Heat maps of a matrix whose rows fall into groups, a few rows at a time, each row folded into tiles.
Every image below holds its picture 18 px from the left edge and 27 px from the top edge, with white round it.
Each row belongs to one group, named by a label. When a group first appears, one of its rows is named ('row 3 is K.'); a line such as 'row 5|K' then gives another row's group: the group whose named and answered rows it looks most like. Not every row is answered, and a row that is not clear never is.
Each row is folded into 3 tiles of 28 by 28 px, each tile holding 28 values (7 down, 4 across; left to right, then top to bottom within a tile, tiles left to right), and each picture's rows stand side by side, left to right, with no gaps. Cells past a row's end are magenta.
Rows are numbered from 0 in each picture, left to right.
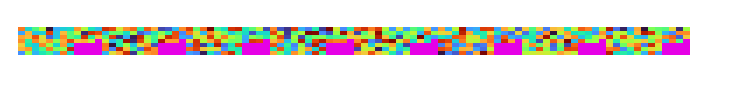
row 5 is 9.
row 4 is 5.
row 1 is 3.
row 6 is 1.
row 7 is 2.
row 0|2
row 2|9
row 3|2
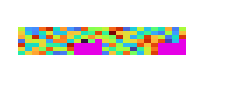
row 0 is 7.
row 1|1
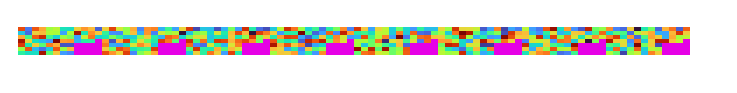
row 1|3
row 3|5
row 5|5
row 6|7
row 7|2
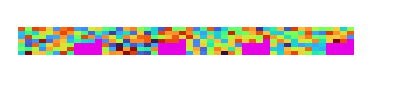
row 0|3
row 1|7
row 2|2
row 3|7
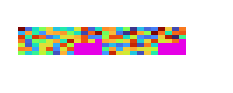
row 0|2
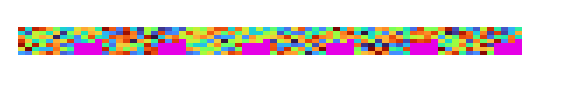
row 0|5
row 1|3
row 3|7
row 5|3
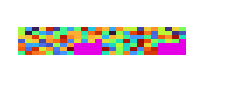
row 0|7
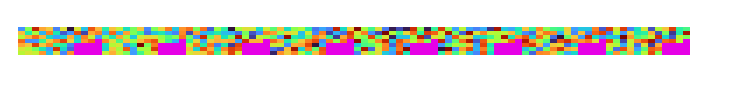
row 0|5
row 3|1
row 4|2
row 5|2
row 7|1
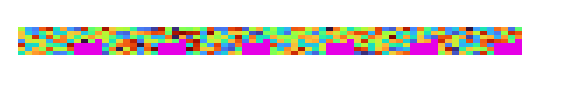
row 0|7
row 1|2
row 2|9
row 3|7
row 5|2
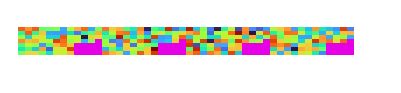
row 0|1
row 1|1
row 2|2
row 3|5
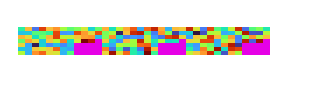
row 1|3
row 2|3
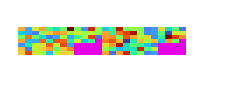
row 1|5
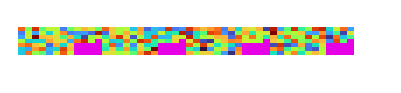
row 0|1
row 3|9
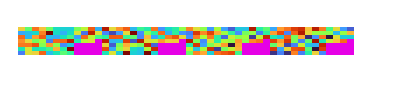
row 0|5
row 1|3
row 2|1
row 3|9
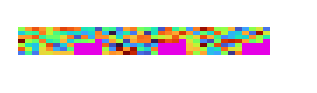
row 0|9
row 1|7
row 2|5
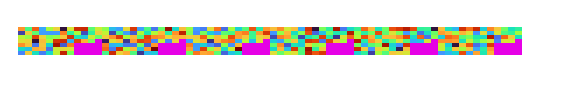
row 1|7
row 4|9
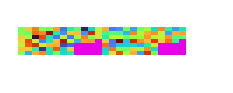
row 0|5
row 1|2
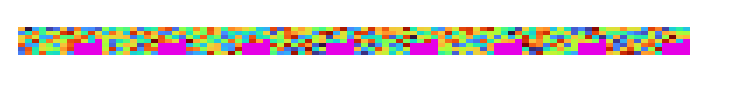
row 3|5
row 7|3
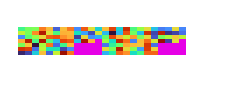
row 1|3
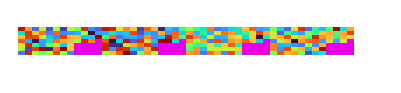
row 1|3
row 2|2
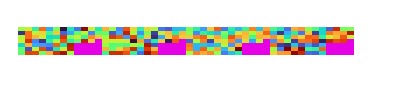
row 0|1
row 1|3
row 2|7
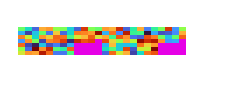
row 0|7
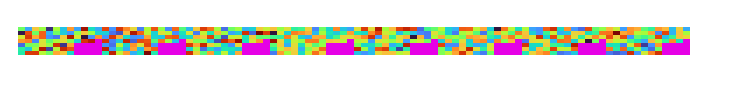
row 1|3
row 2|5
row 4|9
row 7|9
